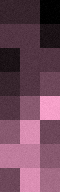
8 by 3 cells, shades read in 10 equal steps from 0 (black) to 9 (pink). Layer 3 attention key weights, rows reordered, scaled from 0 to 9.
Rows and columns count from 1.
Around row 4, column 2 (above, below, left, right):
3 5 2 4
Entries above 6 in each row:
0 0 0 0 1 1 2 1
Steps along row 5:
up up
